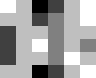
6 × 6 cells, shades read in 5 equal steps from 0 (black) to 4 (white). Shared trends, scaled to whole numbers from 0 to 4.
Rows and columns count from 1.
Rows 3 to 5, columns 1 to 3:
1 3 3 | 1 3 4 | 1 3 3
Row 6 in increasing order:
0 1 3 3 3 4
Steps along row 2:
same down up up up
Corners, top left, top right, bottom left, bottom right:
4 4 3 4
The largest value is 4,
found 6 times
